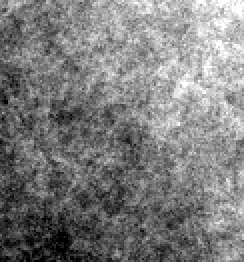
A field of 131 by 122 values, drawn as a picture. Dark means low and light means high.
The ninth with the lowest average is the bottom left. The texture is blotchy. The ninth with the highest average is the top right. Neither half mirrors the other. The values follow a bell shape. No regular stripes run through it. Values rise toward the top right.
